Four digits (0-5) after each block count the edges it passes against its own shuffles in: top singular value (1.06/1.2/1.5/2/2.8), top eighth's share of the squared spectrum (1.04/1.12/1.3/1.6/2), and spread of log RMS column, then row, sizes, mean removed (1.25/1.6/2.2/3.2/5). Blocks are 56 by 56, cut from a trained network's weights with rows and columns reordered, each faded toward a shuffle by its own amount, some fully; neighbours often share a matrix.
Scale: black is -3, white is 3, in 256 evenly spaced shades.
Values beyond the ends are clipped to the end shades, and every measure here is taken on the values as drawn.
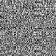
3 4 2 2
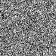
0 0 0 0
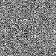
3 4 1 2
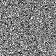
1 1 0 0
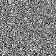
2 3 1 2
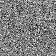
0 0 0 0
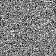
2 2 1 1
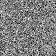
0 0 0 0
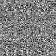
3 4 1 2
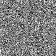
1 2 0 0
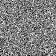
0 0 0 0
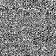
2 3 0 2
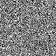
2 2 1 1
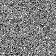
1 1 0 0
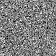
1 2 0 0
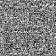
3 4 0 2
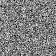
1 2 0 0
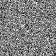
1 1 0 0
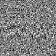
3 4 1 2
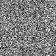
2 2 0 1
